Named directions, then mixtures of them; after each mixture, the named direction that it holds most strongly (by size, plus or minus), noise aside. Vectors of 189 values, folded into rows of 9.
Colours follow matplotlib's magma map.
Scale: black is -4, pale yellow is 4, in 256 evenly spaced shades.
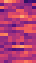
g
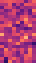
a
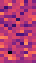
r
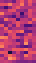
r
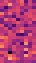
r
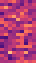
r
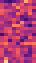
a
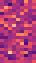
r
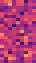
r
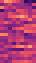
g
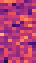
a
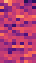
g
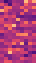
r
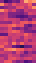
g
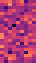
r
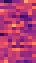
g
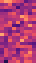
a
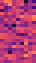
r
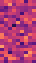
r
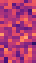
a
